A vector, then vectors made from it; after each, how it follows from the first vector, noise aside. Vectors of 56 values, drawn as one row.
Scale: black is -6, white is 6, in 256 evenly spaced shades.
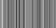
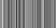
copied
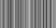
wrapped around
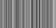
reversed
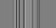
partly zeroed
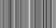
wrapped around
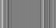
partly zeroed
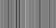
partly zeroed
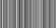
sign-scrambled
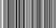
scaled up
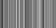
negated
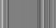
partly zeroed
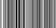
scaled up
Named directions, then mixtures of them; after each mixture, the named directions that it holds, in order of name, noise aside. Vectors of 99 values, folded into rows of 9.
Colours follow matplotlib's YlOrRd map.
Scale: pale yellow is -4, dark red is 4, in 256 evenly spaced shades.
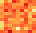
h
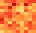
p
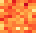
h, p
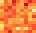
h, p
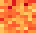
h, p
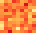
h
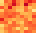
h, p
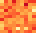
h, p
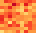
p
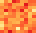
h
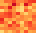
p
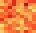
h, p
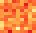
h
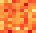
h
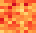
p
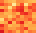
p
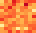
h, p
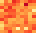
h, p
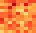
p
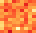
h
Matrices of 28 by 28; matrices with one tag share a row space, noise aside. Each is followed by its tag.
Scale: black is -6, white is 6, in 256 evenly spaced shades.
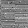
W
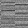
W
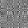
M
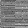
W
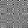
M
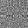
M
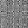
M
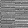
W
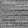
W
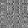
M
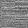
W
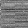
W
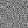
M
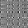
M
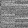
W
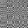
M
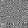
M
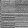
W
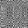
M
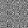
M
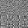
M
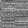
W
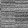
W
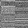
W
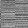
W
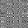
M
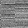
W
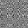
M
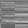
W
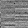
W
